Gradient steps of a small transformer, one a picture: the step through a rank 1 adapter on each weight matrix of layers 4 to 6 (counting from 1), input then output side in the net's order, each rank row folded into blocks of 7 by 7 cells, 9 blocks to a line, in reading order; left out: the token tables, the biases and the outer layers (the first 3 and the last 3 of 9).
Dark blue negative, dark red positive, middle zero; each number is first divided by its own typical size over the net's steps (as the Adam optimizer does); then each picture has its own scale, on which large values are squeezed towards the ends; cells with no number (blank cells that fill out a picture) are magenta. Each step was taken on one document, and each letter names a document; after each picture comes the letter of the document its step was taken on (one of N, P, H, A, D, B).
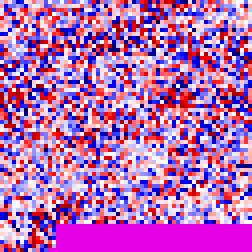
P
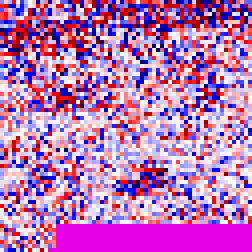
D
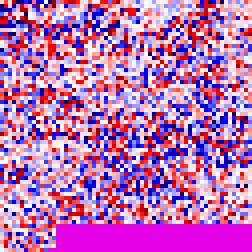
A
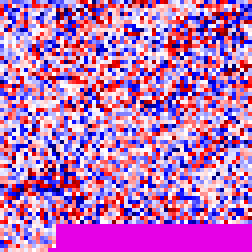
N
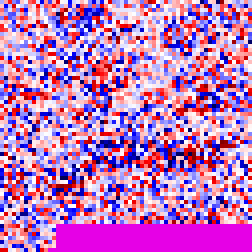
N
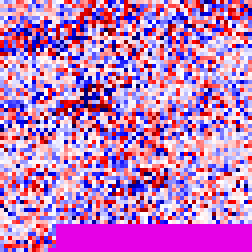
A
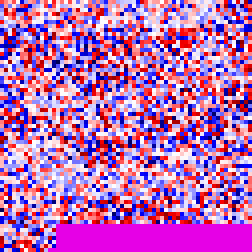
P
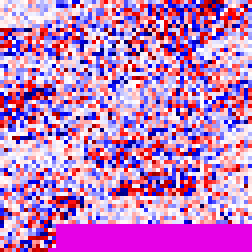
A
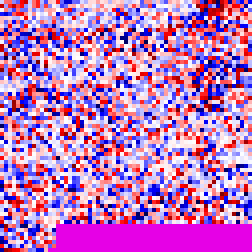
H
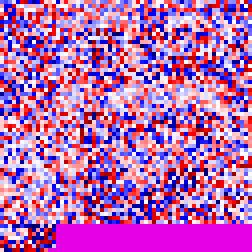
P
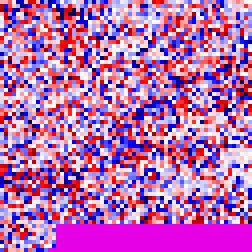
N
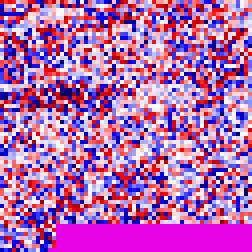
D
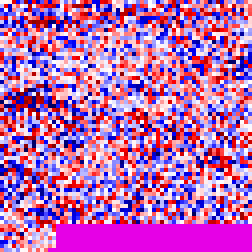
D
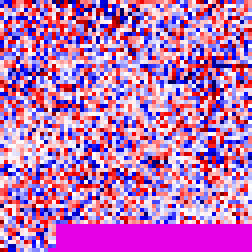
H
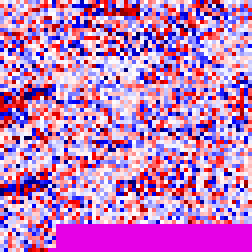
A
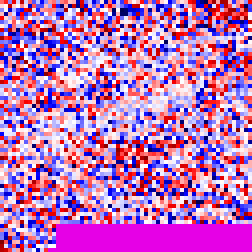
H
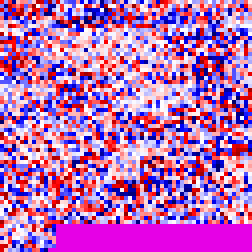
D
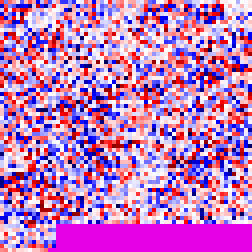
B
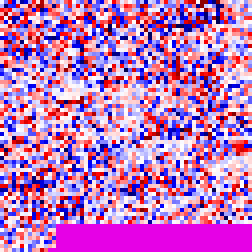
A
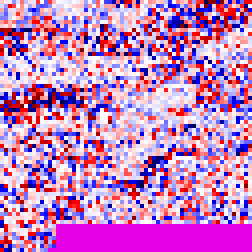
A
